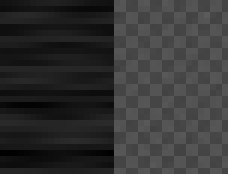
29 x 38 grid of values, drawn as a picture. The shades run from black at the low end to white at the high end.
The table splits into one row of 2 panels. Panel 1,1: very low, streaked across, faint in contrast. Panel 1,2: low, checkered, faint in contrast.
